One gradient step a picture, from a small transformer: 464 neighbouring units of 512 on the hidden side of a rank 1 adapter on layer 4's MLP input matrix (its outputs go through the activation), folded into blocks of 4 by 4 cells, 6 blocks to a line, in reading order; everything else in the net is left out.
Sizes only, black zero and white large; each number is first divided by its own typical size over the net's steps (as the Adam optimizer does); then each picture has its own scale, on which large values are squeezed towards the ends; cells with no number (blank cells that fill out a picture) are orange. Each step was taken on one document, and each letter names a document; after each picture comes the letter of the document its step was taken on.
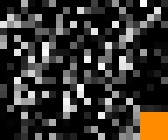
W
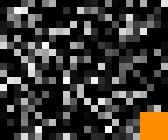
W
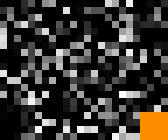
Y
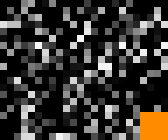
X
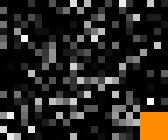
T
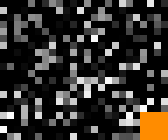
T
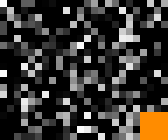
Y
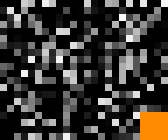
W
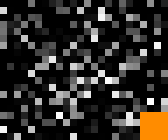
T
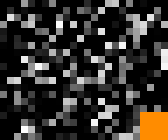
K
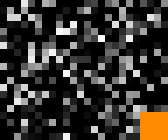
W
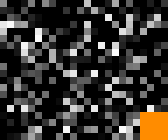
Y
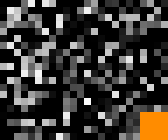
W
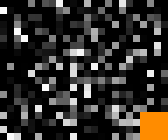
T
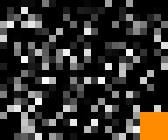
X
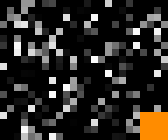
X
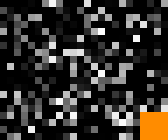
T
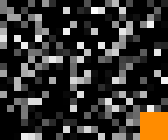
Y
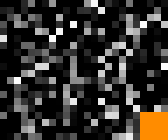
K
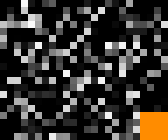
X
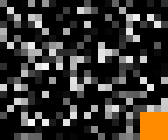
Y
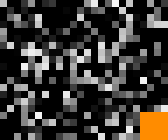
Y
